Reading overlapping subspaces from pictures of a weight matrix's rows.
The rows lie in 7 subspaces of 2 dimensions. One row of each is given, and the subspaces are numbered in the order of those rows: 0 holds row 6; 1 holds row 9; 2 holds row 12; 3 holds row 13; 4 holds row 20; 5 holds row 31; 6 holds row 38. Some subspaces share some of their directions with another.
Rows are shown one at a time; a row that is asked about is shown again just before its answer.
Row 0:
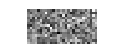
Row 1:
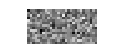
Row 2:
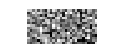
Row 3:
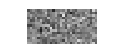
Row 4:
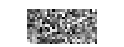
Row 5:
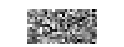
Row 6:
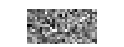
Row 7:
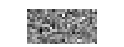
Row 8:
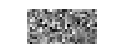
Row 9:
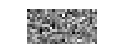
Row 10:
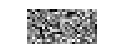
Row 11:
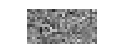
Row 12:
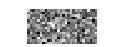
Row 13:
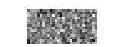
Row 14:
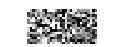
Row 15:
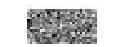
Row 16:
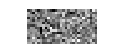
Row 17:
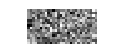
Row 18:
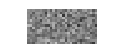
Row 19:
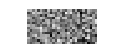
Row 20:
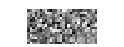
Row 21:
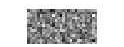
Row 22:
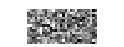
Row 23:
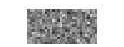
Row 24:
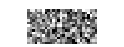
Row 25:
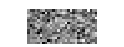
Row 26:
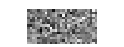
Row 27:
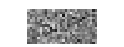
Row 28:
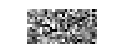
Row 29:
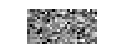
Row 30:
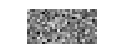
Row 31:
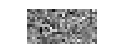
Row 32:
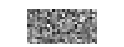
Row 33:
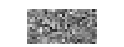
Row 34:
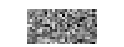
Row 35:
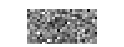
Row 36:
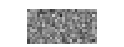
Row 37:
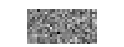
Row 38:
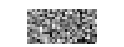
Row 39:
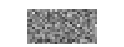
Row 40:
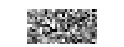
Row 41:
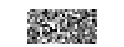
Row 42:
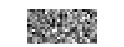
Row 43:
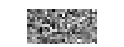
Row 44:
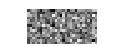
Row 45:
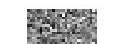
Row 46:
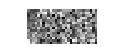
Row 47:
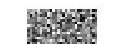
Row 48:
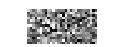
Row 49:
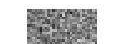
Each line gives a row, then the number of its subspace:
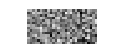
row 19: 6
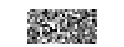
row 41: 2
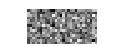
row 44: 3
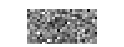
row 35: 2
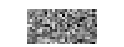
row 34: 5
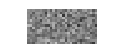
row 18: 5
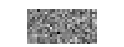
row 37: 6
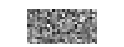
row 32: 4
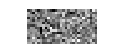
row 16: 5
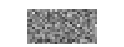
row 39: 5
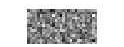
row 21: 3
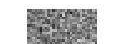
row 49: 6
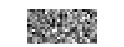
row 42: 0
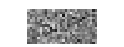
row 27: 2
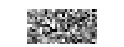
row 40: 0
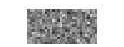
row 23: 0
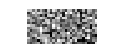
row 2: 6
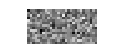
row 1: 1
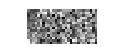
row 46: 3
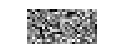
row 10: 5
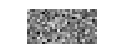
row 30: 2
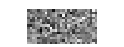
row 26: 6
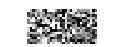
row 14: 4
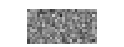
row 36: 3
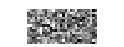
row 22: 3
